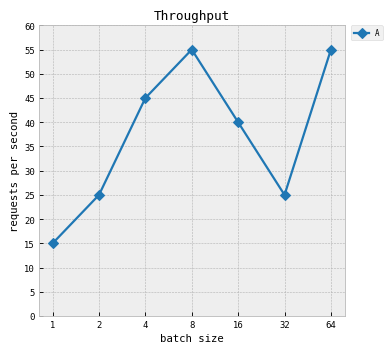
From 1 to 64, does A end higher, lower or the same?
higher
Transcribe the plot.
Title: Throughput
x-axis: batch size, ticks 1 2 4 8 16 32 64
y-axis: requests per second, ticks 0 5 10 15 20 25 30 35 40 45 50 55 60
Legend: A
Values:
A: 15 25 45 55 40 25 55
